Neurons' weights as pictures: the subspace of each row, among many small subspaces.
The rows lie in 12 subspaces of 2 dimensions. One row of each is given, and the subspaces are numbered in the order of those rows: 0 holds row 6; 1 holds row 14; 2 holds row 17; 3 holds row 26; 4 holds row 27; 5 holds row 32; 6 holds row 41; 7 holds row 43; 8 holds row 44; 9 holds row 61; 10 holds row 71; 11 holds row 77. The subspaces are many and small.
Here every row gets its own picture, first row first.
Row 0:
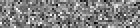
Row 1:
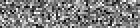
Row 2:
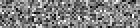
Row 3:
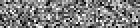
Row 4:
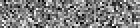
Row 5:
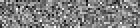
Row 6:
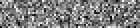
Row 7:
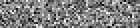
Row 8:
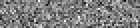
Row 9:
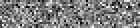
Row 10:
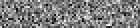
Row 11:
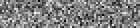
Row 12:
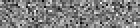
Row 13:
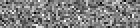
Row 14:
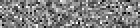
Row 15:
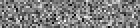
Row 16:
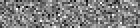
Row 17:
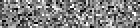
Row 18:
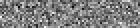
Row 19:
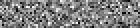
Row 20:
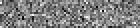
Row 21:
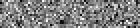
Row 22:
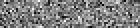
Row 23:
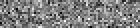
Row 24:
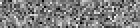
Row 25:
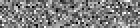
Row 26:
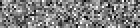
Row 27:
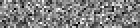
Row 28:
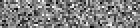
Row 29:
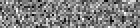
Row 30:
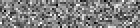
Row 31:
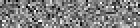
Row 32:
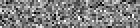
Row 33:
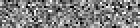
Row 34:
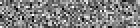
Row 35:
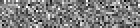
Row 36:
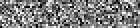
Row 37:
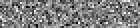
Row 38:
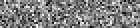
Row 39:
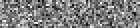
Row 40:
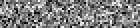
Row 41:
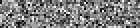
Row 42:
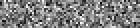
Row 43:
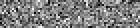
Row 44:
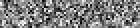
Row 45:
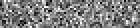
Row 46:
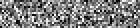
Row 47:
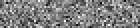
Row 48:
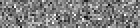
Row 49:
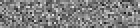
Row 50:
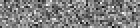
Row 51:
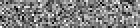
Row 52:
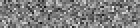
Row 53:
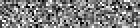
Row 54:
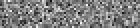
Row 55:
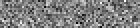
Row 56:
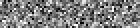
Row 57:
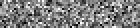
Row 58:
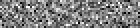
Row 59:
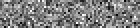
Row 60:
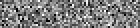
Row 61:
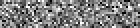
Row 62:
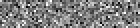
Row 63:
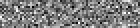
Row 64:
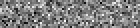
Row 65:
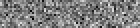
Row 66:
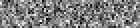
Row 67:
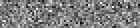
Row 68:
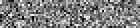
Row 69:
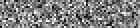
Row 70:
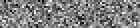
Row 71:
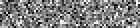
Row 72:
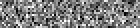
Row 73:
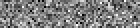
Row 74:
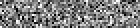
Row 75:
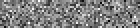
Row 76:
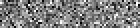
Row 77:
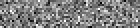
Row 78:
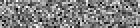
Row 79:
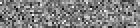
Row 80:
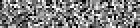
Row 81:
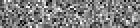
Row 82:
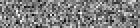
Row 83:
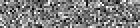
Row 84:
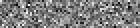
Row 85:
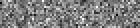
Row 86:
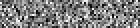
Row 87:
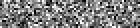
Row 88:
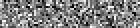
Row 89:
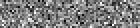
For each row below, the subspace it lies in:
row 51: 9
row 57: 4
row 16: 10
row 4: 5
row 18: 1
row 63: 1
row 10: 3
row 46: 0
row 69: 3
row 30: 7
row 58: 1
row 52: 4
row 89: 5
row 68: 6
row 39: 2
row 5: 10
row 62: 6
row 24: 4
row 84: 6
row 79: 6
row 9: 9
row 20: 6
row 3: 11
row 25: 1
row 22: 7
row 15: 3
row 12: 9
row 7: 5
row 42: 0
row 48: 3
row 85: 0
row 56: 4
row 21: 10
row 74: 0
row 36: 9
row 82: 8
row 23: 7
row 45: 8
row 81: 8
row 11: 4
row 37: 1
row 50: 3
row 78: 10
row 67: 9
